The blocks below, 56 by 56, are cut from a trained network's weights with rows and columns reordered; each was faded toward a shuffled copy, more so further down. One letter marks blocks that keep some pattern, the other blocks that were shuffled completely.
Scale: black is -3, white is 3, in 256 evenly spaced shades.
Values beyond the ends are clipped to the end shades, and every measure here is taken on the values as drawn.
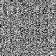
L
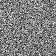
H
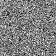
H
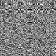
L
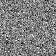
H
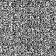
L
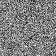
H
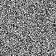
H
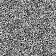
H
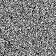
H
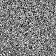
H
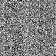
L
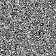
H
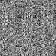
L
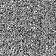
L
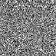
L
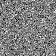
H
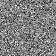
H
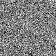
H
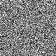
H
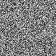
H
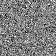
H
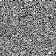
L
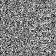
L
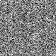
L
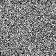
H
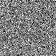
H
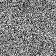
H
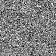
H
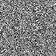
L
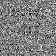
L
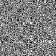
L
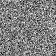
H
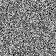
H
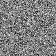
H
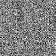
L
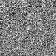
L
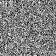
L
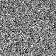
H
